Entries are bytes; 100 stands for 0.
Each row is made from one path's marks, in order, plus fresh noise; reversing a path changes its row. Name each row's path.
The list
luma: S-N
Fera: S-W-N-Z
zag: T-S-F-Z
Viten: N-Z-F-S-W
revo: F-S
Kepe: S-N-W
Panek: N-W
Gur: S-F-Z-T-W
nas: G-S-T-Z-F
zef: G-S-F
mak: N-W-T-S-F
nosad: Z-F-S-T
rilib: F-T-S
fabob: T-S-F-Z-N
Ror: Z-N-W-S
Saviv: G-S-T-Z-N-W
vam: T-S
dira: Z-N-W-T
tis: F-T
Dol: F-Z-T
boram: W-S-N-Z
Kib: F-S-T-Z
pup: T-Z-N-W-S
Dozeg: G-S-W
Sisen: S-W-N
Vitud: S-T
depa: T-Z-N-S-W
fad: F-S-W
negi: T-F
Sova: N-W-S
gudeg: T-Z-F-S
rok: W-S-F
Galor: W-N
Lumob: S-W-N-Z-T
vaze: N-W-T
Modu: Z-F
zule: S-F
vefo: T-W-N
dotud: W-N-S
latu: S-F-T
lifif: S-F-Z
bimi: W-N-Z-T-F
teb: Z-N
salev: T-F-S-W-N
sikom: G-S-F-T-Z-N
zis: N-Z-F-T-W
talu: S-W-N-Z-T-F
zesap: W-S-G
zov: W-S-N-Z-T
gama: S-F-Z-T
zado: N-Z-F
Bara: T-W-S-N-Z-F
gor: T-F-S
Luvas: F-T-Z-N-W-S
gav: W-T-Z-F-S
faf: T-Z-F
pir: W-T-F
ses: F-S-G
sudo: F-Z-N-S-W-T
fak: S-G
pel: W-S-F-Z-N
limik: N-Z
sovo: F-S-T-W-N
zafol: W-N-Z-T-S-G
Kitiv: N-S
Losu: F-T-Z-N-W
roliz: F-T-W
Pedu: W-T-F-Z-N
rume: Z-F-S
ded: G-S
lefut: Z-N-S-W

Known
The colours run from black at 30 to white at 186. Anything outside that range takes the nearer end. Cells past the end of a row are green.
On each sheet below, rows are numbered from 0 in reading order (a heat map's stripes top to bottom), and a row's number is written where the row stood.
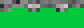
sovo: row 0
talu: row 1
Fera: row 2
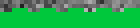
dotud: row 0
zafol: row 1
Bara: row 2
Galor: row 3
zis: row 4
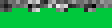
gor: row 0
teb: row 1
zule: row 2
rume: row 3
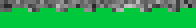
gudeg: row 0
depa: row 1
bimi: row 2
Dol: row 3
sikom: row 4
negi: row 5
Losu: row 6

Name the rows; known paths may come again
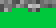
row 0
Kib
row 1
talu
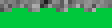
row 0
dira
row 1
luma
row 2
zag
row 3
zis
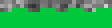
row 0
mak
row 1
pup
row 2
gav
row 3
vaze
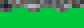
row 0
gor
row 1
Lumob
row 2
zafol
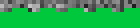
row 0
bimi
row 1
lifif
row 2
Gur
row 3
fad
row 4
Losu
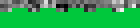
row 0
fabob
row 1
ded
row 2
revo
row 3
Ror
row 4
limik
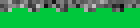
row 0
salev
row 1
zesap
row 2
roliz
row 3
rok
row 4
rilib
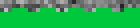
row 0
Modu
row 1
Sova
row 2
Galor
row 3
Viten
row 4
Dol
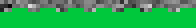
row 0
rume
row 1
gama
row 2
depa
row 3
Pedu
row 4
Kepe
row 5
Fera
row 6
pel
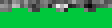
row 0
Saviv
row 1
dotud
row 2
zule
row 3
vam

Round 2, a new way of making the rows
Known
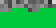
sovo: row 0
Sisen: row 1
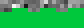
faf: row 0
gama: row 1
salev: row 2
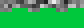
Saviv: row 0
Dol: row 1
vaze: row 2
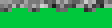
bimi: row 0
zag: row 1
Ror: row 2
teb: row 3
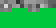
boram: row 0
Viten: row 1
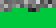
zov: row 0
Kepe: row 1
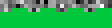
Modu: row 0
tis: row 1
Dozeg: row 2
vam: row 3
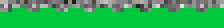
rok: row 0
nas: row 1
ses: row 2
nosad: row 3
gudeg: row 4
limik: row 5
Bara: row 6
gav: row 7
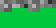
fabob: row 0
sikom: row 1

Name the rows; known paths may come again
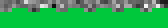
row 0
sudo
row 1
faf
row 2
sikom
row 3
fad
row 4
fabob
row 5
ded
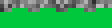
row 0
lefut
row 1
zis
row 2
Ror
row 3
vaze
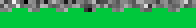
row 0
Kitiv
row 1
Kib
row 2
ses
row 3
luma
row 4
depa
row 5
Pedu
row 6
Gur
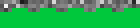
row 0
Dozeg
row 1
Lumob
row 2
talu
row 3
gama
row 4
Sisen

